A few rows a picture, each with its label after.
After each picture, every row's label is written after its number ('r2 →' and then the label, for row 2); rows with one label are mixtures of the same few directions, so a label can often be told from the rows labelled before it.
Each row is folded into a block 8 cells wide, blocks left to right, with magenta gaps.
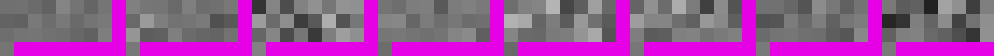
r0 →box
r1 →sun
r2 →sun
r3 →box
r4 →box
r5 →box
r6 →box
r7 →box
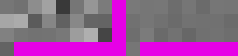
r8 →box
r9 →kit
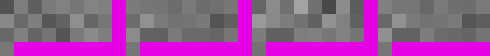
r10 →sun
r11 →sun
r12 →box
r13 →sun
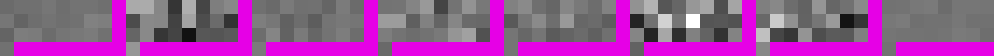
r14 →sun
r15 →kit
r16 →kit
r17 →box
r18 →kit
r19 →kit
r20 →sun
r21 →box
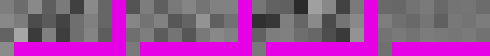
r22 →kit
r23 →sun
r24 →box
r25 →kit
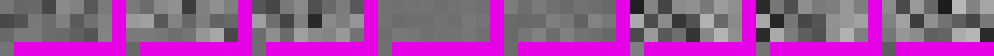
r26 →box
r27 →box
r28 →kit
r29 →sun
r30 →sun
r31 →sun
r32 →sun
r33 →box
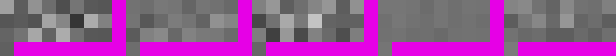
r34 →sun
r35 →sun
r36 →kit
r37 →kit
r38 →kit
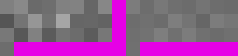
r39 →kit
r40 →sun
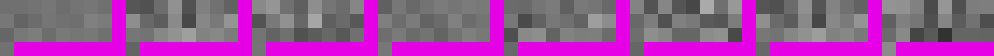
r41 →sun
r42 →kit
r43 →kit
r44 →sun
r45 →sun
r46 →box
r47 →kit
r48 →kit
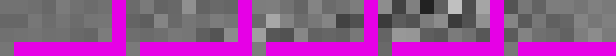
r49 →box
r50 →box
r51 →sun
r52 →box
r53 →sun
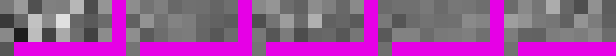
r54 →kit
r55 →sun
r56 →kit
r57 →sun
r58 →box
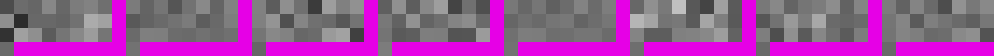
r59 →sun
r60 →box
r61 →box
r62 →box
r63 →box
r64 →box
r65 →kit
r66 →box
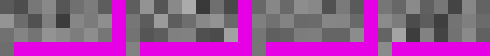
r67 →kit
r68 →box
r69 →box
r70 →kit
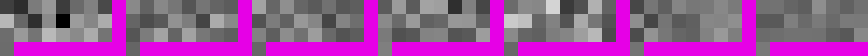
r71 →kit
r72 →sun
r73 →sun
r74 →box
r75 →box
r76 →sun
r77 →box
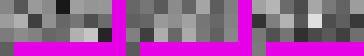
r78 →box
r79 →kit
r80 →kit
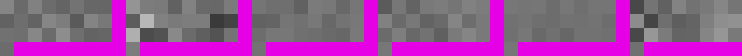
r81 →sun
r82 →sun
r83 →box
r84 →sun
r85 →kit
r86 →sun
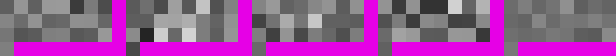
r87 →box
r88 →kit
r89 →kit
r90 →box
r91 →box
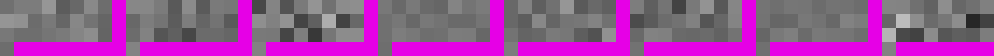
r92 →box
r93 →kit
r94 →sun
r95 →box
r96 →box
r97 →box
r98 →sun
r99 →sun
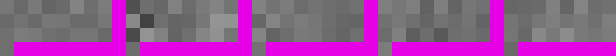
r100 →box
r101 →sun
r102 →sun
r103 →kit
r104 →kit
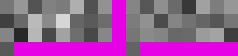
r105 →kit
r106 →box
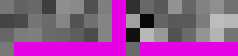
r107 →box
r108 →sun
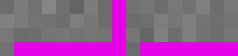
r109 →box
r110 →kit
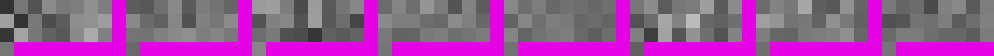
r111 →sun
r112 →kit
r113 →kit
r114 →box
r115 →sun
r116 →kit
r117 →box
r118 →box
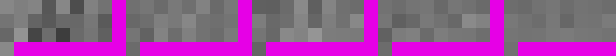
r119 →kit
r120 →kit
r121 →kit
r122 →sun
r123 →kit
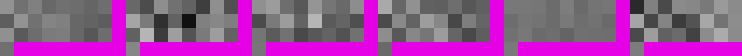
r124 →sun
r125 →kit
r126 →kit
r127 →sun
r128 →kit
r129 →sun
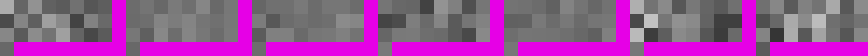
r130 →sun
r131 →kit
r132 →sun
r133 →box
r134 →box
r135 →sun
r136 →kit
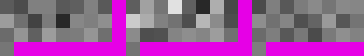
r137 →kit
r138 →box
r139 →sun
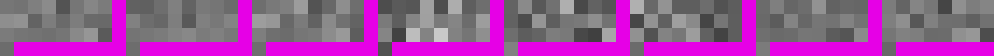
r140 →box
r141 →kit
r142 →box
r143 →kit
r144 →box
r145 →sun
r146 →box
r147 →box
